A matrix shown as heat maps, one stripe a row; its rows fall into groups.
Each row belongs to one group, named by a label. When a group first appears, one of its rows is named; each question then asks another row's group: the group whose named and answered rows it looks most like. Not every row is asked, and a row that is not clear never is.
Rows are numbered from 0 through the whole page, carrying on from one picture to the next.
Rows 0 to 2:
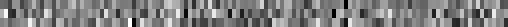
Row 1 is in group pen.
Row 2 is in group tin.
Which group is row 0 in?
tin
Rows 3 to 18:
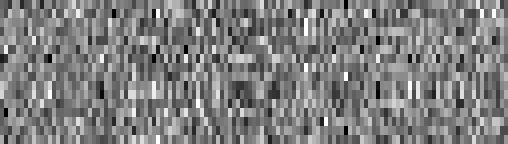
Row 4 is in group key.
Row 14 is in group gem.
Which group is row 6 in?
gem
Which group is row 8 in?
pen
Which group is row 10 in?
gem
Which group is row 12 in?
pen
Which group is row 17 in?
tin
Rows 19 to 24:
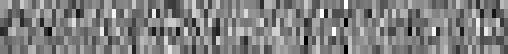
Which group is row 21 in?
tin
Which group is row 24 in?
tin
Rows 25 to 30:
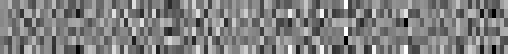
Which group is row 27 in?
key
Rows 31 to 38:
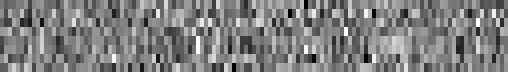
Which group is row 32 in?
key
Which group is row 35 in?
gem
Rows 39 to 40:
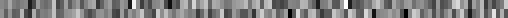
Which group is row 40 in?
key
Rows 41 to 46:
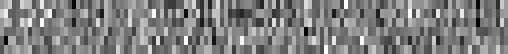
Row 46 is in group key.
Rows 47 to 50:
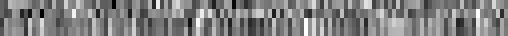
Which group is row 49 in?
gem
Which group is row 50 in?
gem
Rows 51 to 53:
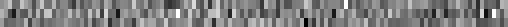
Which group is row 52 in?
pen
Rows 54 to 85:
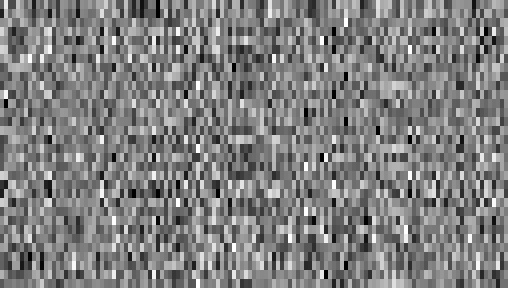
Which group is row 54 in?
pen
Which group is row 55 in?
pen
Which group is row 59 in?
pen
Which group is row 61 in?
key
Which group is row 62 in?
tin
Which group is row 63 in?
gem
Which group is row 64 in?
pen
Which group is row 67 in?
tin
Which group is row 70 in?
gem
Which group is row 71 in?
key
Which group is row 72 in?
gem
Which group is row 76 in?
pen
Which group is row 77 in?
gem
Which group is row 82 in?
tin
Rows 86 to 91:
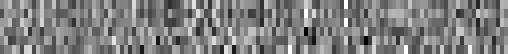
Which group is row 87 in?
gem
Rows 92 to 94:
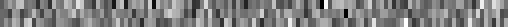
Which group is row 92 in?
key
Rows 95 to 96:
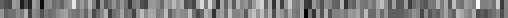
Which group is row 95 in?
tin
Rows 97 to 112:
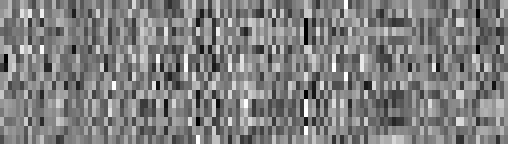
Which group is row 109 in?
gem
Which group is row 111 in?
gem
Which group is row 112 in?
gem
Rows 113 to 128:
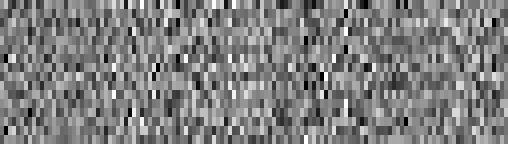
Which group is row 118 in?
tin
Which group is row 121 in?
key
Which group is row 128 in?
gem
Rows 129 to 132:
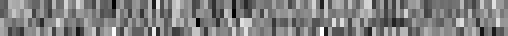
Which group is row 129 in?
key
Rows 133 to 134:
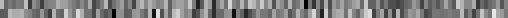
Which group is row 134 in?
key
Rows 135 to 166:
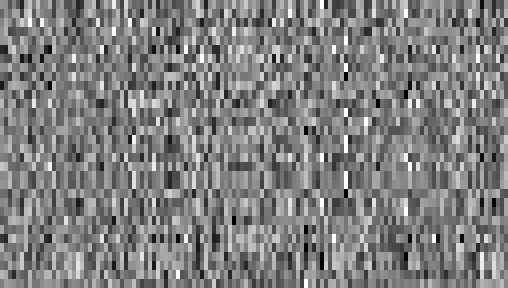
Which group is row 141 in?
tin
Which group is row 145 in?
key
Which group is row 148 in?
key
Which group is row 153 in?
pen
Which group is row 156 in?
tin
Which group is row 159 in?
key
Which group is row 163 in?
key
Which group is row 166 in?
gem
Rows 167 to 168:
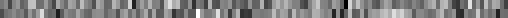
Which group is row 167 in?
tin
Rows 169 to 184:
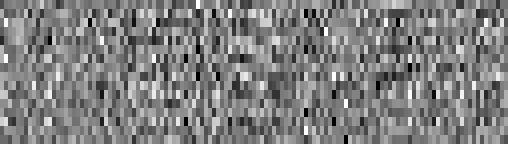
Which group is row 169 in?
gem
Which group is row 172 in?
key
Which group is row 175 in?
pen
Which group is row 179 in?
pen
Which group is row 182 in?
pen
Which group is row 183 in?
gem
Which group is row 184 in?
tin
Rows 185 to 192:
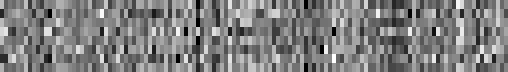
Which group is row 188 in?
pen
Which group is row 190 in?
key
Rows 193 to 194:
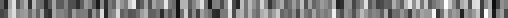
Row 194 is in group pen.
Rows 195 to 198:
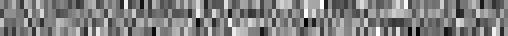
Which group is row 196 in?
gem
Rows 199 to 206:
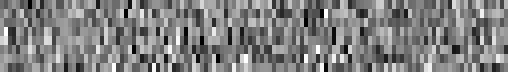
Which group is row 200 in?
key
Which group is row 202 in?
pen
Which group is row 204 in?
tin
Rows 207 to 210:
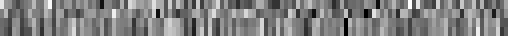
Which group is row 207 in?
pen
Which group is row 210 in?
tin
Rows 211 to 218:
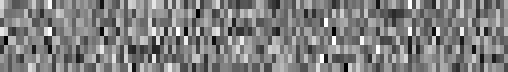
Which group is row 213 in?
key
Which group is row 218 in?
tin
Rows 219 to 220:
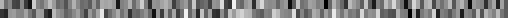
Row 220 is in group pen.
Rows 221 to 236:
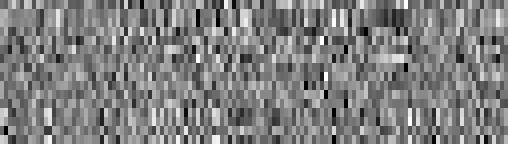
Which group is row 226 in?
tin
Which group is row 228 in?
key
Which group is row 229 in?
key
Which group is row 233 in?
pen
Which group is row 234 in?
pen
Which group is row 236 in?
pen
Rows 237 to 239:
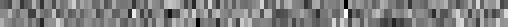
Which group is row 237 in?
tin
